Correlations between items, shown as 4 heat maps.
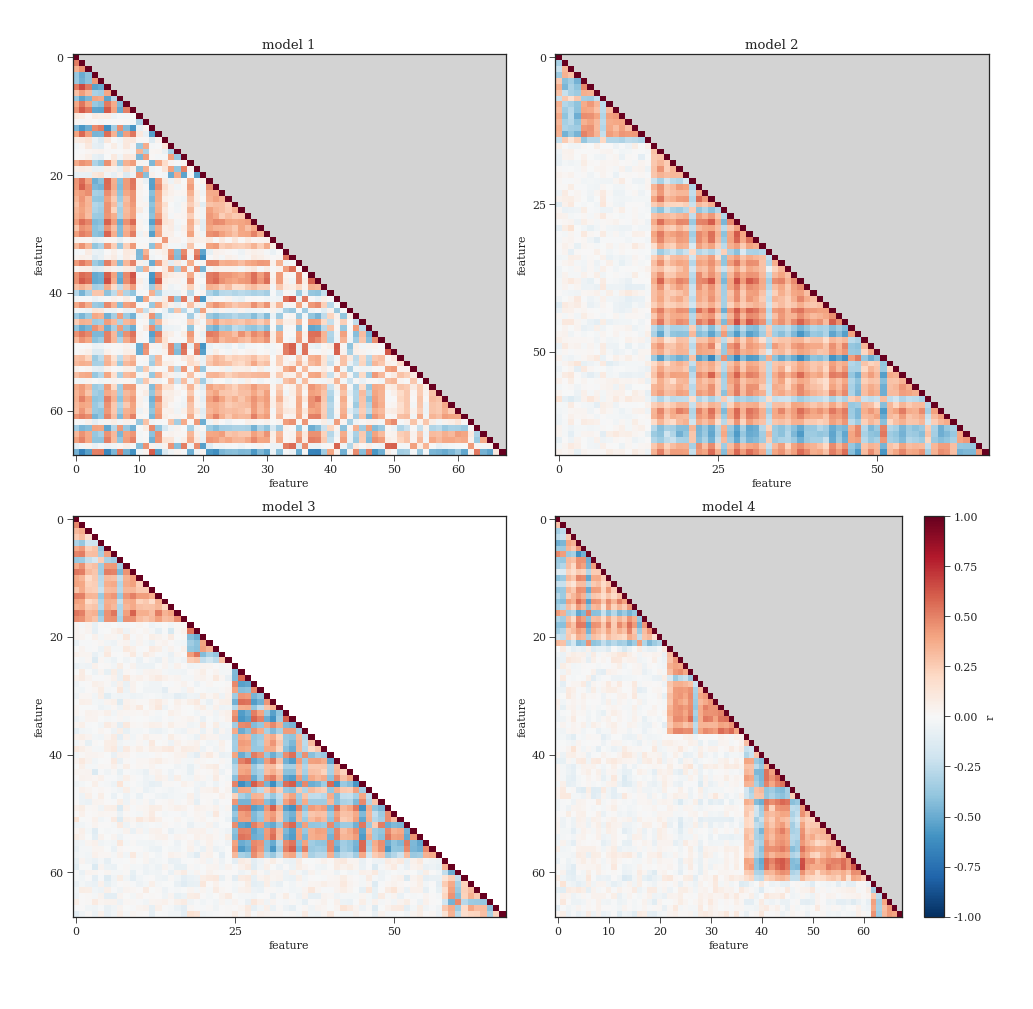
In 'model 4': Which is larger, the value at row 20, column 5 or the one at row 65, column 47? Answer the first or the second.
the first
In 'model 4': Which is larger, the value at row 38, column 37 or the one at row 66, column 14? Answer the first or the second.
the first
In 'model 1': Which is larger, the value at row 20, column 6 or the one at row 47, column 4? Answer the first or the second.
the first
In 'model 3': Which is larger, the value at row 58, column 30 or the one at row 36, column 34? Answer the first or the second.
the second
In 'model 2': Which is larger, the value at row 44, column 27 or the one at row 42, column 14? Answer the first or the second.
the first
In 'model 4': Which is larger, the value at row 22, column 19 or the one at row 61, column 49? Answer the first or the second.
the second
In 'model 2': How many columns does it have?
68
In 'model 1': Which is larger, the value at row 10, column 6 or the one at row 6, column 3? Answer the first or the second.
the first
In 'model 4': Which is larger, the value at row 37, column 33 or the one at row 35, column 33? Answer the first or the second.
the second
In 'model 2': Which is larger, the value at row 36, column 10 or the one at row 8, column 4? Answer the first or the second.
the second
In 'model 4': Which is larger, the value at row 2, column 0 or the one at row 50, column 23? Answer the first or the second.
the second
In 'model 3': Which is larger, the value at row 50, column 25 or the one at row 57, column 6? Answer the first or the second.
the second
